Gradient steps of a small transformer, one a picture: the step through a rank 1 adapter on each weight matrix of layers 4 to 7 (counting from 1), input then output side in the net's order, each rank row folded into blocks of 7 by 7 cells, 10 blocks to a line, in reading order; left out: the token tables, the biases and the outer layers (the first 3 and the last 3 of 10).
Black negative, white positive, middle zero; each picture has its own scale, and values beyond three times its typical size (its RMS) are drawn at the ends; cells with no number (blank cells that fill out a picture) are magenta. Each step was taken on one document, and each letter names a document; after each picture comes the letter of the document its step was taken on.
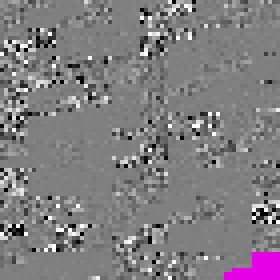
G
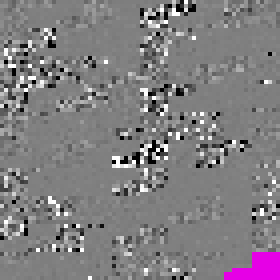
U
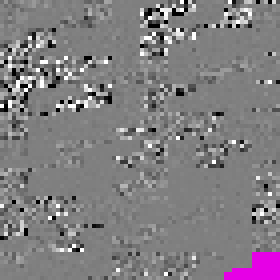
U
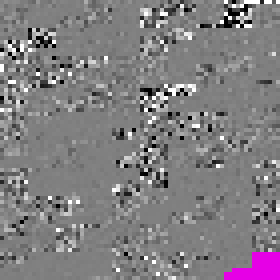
G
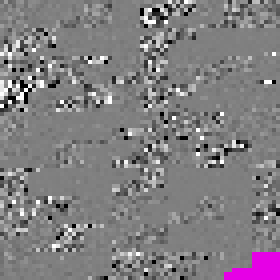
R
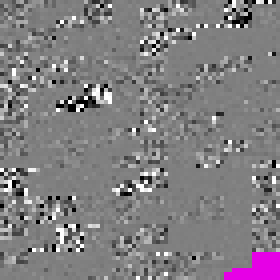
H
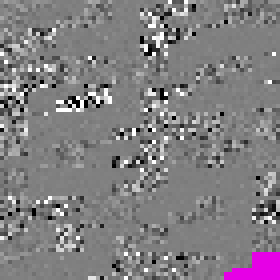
R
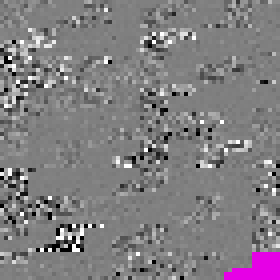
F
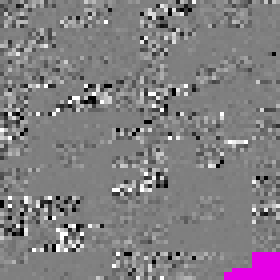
H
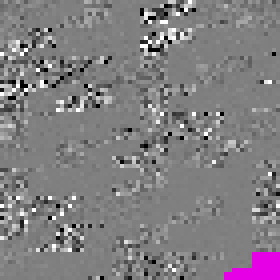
R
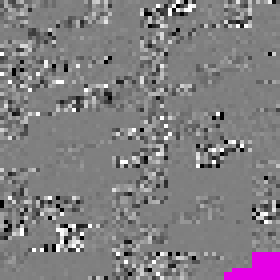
H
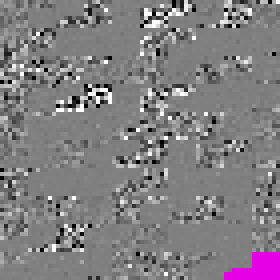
R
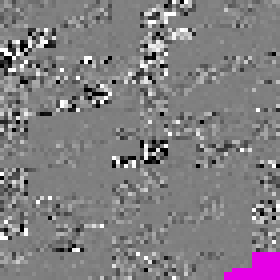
F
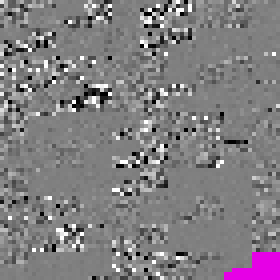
H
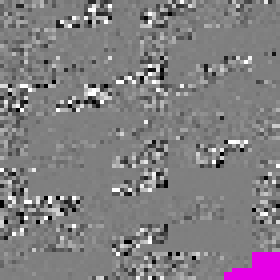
H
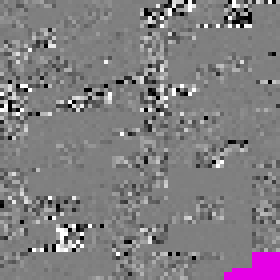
H
